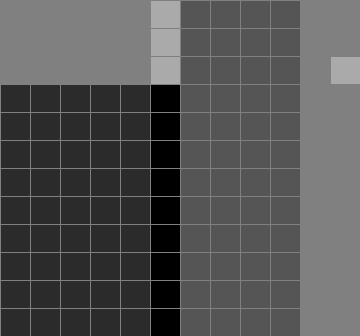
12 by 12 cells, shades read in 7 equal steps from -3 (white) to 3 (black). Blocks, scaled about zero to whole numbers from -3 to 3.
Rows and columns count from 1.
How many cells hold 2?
45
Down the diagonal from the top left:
0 0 0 2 2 3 1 1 1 1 0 0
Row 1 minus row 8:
-2 -2 -2 -2 -2 -4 0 0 0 0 0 0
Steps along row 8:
same same same same up down same same same down same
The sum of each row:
3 3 2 17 17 17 17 17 17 17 17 17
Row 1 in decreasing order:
1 1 1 1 0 0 0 0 0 0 0 -1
